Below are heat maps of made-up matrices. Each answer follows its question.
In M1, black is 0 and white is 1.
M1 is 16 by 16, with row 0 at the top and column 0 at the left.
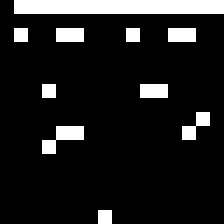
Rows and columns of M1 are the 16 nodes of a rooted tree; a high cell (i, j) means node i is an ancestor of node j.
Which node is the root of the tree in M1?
0
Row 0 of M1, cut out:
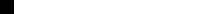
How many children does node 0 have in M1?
4
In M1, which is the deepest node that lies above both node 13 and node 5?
9
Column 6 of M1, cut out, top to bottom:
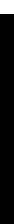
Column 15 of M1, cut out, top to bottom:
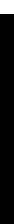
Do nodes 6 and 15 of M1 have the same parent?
yes
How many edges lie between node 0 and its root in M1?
0
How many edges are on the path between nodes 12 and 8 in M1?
3
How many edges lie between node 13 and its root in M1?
3
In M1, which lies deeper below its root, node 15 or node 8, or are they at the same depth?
the same depth
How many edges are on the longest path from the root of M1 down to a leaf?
3
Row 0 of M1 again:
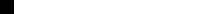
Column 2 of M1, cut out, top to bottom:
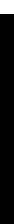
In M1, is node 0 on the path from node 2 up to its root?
yes
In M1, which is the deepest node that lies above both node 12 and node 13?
2
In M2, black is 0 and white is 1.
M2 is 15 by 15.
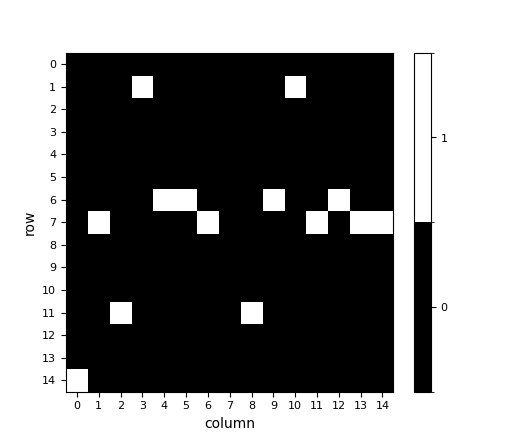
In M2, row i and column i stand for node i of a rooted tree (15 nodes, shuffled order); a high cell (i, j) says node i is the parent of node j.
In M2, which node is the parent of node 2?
11
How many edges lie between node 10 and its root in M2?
2
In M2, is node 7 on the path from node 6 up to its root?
yes
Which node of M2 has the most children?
7
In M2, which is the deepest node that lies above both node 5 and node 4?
6
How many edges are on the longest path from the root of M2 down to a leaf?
2
